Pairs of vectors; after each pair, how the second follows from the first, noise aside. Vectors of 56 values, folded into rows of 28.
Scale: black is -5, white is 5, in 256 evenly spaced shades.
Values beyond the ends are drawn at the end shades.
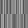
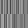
copied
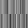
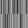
reversed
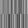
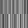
negated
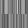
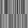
negated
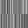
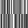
scaled up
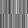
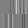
partly zeroed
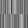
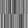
negated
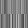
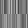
reversed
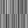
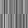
wrapped around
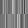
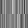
copied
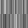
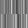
shuffled
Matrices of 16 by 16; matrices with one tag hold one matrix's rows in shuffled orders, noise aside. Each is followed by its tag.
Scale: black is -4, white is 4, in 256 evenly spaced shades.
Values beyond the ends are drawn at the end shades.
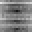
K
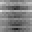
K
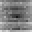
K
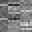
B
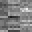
B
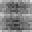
K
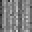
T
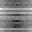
K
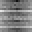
K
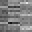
B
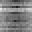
K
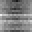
K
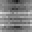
K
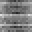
K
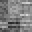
B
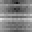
K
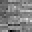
B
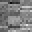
B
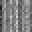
T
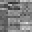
B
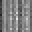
T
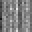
T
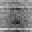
K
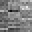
B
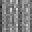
T
